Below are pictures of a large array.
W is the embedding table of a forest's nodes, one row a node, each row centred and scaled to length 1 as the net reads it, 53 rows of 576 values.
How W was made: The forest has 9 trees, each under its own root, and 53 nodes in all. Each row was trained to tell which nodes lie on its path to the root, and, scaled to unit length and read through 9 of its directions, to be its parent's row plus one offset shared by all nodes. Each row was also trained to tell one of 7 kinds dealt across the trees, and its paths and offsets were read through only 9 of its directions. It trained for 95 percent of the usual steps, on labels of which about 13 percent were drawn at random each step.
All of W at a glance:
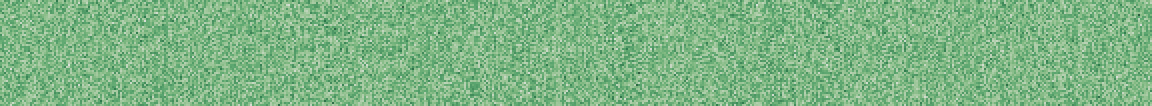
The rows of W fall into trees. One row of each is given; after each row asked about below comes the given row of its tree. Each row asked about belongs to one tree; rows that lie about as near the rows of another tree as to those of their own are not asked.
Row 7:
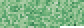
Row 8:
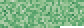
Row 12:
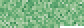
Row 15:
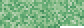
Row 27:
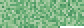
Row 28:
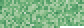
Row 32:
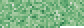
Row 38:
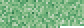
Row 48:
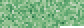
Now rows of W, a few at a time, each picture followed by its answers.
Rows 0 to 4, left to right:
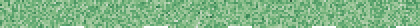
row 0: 7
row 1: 48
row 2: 32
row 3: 32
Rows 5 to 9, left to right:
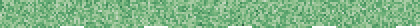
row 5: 28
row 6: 38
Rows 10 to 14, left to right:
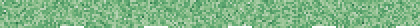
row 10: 32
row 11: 38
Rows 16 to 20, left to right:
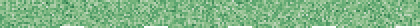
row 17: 28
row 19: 7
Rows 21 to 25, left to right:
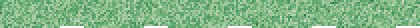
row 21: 28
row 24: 32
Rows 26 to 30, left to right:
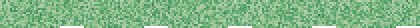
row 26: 12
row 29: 12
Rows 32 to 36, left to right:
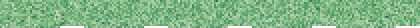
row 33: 28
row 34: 48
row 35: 32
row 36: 12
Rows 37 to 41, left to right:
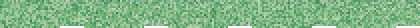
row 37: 28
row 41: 8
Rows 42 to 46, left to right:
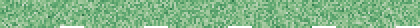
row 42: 48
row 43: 12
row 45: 27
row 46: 12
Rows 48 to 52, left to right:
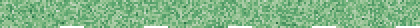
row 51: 7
